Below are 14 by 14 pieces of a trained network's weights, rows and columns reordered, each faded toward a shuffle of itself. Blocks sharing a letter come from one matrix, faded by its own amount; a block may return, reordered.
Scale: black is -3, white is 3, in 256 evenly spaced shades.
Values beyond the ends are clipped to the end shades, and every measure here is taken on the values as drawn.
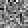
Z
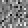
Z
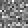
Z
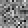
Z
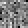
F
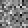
Z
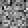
Z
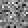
F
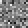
Z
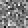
Z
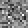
Z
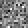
Z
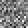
Z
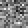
Z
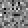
F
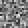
Z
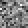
Z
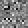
F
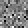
F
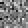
F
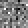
F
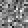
Z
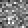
Z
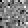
F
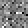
F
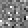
F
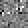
F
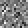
Z
